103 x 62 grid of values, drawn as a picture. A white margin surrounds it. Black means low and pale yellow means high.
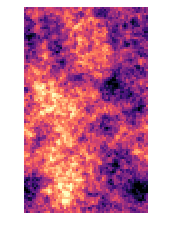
Ninth with the lowest average: bottom right. Average level on the scale: 50%. Stripes: none.
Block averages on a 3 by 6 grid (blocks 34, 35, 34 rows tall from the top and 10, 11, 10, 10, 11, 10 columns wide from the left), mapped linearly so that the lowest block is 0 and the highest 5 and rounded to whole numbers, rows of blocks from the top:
113310
454211
155200
